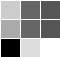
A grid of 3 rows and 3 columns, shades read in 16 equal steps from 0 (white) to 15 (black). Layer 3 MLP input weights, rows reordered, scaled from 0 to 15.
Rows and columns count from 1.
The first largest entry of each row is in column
3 3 1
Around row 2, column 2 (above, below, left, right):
9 2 5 10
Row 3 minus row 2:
10 -7 -10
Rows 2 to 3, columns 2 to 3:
9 10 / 2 0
